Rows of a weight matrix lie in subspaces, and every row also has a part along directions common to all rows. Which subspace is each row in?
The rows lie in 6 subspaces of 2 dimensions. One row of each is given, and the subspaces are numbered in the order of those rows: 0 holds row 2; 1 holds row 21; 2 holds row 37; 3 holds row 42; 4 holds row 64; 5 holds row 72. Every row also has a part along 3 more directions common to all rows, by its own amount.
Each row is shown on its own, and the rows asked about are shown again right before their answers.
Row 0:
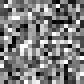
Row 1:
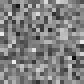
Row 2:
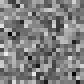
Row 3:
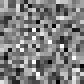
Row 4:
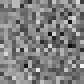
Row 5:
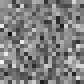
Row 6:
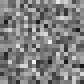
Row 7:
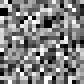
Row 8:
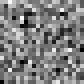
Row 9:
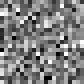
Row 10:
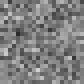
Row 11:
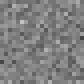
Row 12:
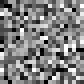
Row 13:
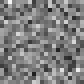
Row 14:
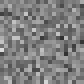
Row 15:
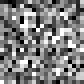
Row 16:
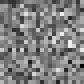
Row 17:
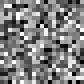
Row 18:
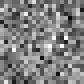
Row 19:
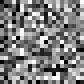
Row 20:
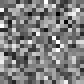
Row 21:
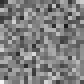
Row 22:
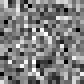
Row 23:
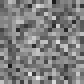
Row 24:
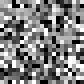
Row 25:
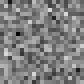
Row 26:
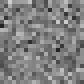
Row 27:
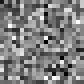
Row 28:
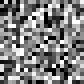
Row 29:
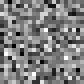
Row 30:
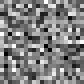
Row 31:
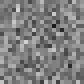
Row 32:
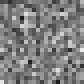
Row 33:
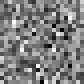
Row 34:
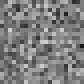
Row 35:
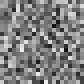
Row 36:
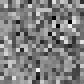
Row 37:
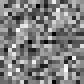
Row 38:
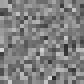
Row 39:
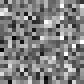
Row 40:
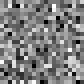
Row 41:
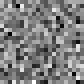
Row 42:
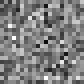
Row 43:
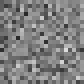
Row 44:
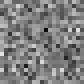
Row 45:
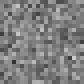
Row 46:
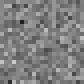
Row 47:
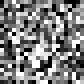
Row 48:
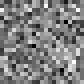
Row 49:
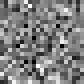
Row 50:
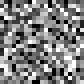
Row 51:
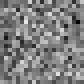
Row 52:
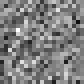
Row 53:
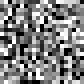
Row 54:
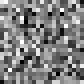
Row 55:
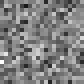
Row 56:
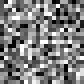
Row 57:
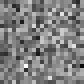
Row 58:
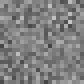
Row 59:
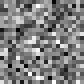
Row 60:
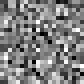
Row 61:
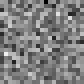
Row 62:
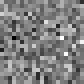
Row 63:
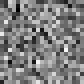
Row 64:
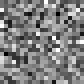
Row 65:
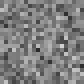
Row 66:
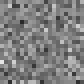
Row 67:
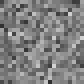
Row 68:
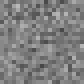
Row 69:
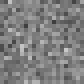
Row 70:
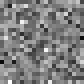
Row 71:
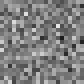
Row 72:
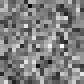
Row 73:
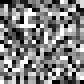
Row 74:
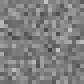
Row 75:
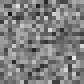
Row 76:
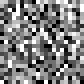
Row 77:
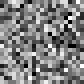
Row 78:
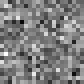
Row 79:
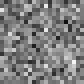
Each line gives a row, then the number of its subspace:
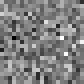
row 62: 3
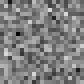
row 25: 4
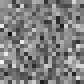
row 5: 0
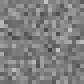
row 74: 4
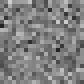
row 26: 4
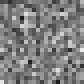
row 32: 1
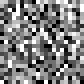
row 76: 5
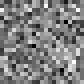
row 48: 4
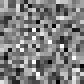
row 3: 5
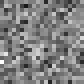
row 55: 0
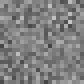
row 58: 1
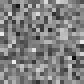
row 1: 2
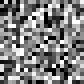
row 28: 3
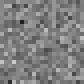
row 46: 0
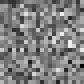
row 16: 1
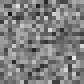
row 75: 2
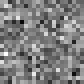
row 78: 0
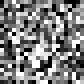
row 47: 0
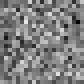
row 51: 1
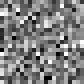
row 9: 3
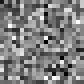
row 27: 3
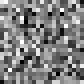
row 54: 1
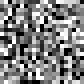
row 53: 2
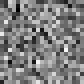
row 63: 5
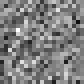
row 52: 2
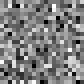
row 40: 0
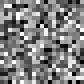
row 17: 0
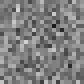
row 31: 5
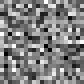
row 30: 4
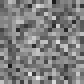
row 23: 2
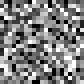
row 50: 4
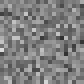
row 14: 3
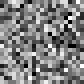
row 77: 1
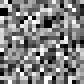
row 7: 3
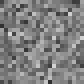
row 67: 0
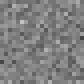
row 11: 0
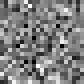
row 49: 5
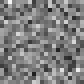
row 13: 4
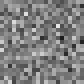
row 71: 3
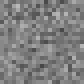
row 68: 2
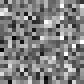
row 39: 3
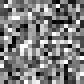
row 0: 2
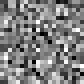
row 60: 5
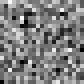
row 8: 1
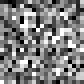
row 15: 1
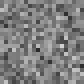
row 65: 5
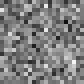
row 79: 4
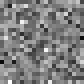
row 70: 0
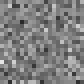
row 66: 0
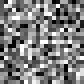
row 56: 2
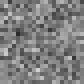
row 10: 2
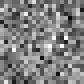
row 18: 5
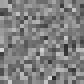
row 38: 3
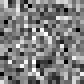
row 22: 5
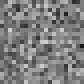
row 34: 2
